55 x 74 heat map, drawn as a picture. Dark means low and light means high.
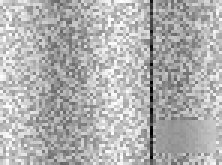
The bottom right is the smoothest part. There is no overall slope. Column 51 differs from the columns beside it. Overall the values sit about 70% of the way up the scale. In the bottom right lies a patch that is calmer than the rest. Stripes running up and down repeat 2 times from left to right.
